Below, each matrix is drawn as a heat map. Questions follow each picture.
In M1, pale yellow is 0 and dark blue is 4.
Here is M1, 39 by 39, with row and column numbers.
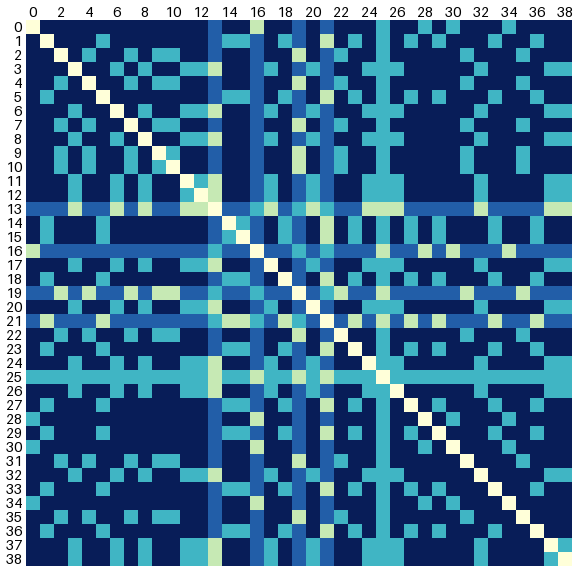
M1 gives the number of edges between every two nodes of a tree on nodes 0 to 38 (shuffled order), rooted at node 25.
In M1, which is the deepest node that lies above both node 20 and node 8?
13
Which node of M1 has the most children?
13
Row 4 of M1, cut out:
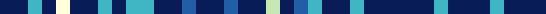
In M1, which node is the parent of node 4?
19
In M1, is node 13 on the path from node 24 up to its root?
yes
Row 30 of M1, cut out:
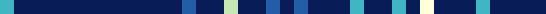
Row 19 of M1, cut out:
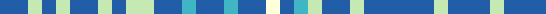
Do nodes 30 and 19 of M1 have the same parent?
no
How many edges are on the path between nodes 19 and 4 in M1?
1
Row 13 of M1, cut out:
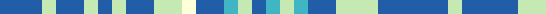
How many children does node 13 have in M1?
12
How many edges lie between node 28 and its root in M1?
2
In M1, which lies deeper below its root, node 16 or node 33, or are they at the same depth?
node 33
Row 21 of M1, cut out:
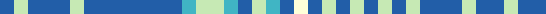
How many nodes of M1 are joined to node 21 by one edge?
11
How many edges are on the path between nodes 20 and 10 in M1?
4
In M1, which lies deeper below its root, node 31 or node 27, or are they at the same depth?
the same depth
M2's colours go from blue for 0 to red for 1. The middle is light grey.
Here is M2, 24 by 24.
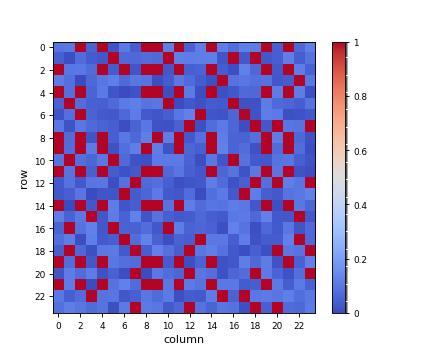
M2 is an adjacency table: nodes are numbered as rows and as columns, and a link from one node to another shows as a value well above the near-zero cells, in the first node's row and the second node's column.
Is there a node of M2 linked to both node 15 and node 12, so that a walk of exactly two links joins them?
no
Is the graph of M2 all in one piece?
no
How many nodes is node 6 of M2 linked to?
3
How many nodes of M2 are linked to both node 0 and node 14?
7
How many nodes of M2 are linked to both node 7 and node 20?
3
